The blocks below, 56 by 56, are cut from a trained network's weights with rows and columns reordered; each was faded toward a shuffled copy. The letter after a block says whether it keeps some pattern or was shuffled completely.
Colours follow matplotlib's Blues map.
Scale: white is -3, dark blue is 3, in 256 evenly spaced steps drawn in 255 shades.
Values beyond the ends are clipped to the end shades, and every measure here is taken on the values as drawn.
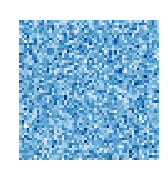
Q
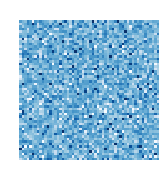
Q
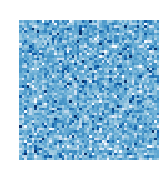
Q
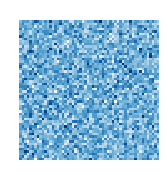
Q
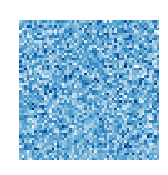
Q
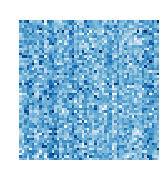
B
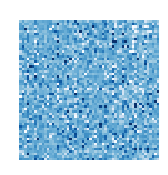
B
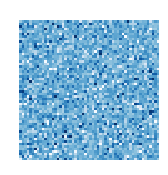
Q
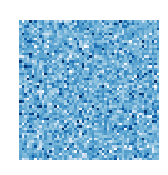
Q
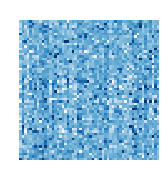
B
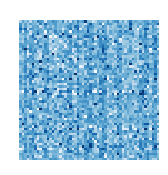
B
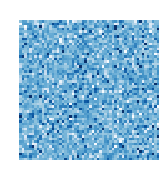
Q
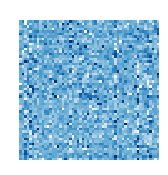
B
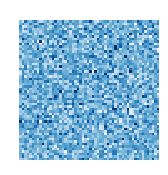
B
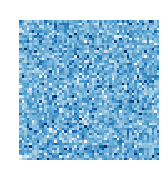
Q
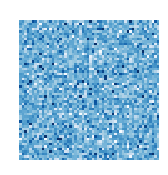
Q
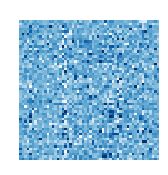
B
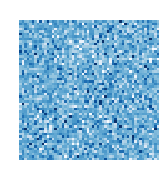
Q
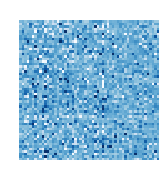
B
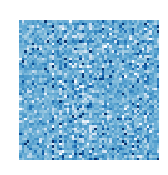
B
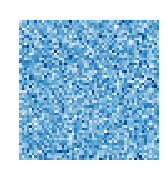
Q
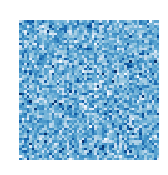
Q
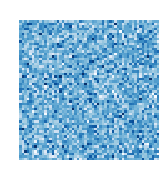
B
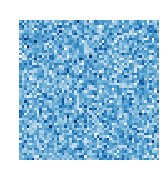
Q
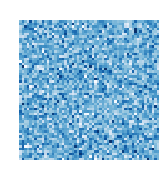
Q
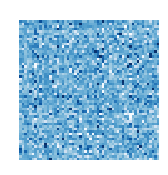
B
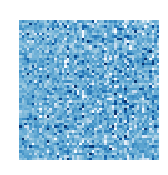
B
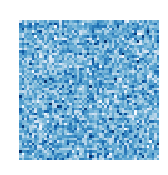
Q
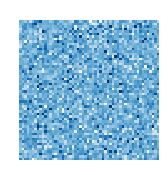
Q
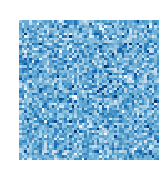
B
